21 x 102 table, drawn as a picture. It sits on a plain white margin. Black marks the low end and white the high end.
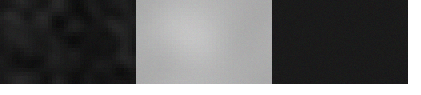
The table splits into one row of 3 panels. Panel 1,1: very low, blotchy, faint in contrast. Panel 1,2: high, smooth, faint in contrast. Panel 1,3: very low, flat.
